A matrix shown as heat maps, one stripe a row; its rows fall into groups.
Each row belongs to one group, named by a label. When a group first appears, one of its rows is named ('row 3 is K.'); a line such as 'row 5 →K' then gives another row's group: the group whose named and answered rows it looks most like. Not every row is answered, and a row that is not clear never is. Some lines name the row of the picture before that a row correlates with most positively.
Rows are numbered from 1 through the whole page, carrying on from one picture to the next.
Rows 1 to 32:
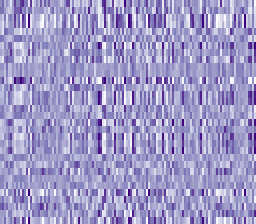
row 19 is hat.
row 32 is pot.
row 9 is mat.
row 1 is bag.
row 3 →pot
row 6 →bag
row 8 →mat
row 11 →hat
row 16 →bag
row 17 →bag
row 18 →mat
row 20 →mat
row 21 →mat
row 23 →bag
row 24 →mat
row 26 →bag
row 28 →pot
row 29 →bag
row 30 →hat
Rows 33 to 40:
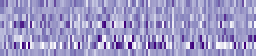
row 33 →hat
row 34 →bag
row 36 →bag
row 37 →hat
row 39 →pot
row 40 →hat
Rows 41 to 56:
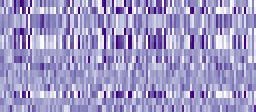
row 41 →bag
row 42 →pot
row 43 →hat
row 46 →pot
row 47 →pot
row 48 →bag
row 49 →bag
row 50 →hat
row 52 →hat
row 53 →mat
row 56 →mat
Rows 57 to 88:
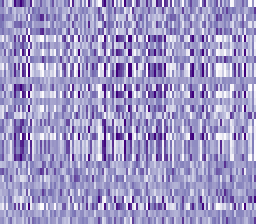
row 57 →bag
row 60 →bag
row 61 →hat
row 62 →pot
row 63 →bag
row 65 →hat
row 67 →pot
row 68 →mat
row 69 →bag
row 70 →pot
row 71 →bag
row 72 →pot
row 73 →mat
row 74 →bag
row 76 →pot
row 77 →bag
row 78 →bag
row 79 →bag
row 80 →hat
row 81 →hat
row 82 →mat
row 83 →hat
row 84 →hat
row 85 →mat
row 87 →hat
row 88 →mat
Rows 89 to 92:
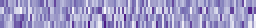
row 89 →hat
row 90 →mat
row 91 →bag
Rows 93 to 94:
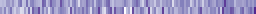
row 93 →hat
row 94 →mat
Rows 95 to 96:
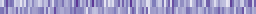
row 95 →mat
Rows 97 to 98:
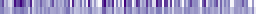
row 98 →bag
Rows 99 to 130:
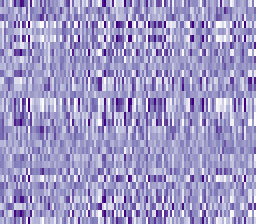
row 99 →bag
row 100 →hat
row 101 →hat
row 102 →pot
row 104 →pot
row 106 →bag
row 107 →mat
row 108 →hat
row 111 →mat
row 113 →pot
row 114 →pot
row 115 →bag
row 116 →bag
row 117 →hat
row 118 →hat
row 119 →hat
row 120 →mat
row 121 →bag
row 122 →bag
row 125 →hat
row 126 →bag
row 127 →bag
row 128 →mat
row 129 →bag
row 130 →pot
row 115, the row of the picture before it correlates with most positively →98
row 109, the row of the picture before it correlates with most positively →97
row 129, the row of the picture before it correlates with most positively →97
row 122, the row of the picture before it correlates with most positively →97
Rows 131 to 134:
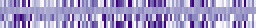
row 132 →mat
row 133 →bag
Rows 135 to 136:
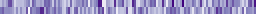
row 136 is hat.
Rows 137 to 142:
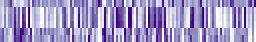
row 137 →mat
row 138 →pot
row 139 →pot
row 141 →bag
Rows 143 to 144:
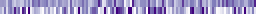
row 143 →mat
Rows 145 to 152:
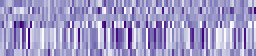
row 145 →bag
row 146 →mat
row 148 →bag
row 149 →pot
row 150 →pot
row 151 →pot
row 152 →mat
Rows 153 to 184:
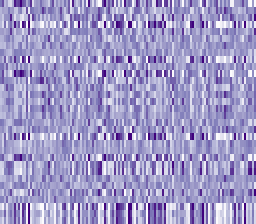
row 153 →bag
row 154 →hat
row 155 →mat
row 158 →mat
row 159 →hat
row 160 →bag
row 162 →hat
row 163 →bag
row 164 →hat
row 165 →mat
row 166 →hat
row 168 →hat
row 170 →bag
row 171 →mat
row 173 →mat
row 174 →mat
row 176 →mat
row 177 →mat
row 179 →bag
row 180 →mat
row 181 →hat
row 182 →pot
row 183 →pot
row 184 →pot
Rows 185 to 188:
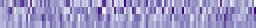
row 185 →bag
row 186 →mat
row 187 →hat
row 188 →hat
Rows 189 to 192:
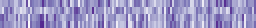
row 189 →hat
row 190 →mat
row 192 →hat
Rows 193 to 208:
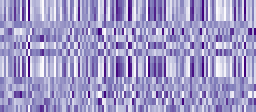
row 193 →pot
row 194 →pot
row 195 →pot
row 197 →mat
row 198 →hat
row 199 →pot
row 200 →hat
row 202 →pot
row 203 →pot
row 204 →bag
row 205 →mat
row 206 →bag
